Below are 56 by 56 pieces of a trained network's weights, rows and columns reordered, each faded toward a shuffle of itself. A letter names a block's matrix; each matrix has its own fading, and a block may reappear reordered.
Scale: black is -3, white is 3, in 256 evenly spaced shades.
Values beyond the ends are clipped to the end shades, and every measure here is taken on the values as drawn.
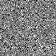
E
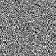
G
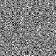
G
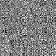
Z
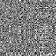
Z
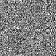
G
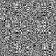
Z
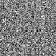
E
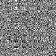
Z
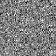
G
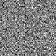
G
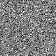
E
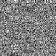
Z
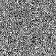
E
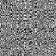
Z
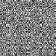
Z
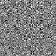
Z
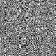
Z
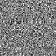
G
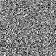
E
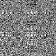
Z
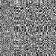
Z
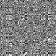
Z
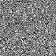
G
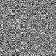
G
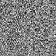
E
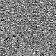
G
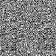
E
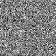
E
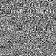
G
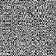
Z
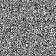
E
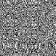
Z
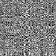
Z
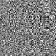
Z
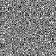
G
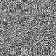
G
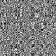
G
